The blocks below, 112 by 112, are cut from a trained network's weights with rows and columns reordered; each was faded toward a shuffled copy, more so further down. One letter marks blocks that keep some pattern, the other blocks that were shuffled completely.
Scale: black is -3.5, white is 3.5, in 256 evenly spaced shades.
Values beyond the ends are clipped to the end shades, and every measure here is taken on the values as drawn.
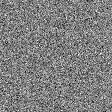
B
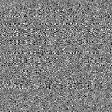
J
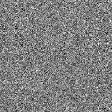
J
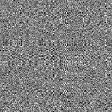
J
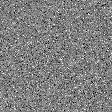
B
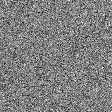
B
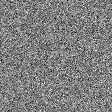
B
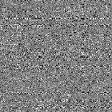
J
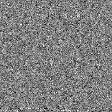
J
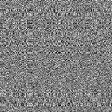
J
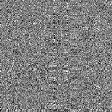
J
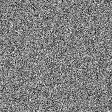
B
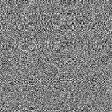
J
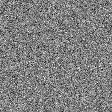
B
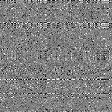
J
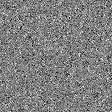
B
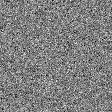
B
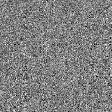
J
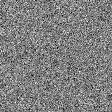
B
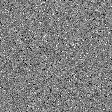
B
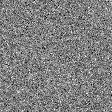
B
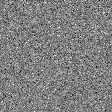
B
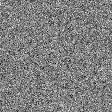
B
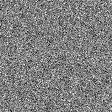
B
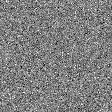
B
